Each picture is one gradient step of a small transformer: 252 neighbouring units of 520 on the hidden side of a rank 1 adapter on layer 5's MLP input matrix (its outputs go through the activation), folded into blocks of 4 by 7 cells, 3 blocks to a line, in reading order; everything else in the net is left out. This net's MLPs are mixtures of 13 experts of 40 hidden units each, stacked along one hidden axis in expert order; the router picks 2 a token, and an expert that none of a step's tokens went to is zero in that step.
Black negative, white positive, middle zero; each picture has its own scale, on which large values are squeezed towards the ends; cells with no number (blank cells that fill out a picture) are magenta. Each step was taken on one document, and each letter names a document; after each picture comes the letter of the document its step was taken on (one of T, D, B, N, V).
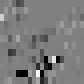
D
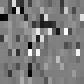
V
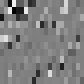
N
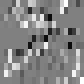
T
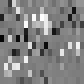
V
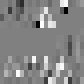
N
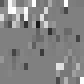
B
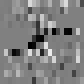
T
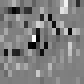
N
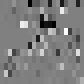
T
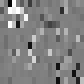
B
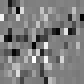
V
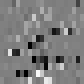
D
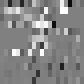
N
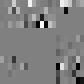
B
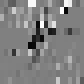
N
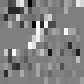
T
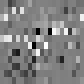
V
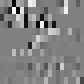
B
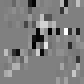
T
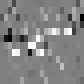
V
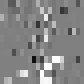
D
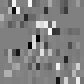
B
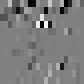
N
